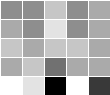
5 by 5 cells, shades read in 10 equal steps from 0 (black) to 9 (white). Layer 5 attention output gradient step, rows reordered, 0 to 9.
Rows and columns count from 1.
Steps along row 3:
down up same down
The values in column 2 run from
5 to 8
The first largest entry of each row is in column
3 3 1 2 1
